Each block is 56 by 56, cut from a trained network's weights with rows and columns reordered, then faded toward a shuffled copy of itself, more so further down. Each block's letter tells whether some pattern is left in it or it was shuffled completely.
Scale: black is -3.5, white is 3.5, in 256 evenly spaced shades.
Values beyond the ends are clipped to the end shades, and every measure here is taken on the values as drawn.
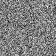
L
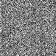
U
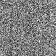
U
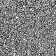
U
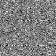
U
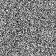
U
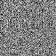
U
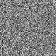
U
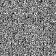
U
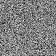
L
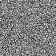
L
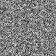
U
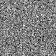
U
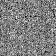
U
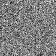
U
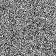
L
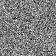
L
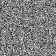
L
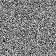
L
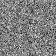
L
